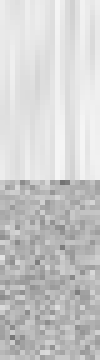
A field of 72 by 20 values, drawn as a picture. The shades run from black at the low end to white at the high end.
It is made of 2 by 1 panels. Panel 1,1: very high, streaked downward, faint in contrast. Panel 2,1: high, fine-grained.
